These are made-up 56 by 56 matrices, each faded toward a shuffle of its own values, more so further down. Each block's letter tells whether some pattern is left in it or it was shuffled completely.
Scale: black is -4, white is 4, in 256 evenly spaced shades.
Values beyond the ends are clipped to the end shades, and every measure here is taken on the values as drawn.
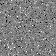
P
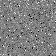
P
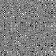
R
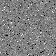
P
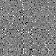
R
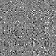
R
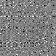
R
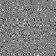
R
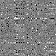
R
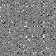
R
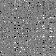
R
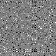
R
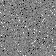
P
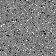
P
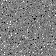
P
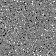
P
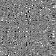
R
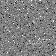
P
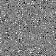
R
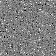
P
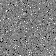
P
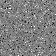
P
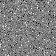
P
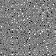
R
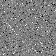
P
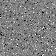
P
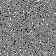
P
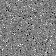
P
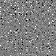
R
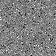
P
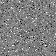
P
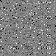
R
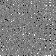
R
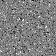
P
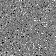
P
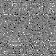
R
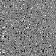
R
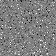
P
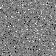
P
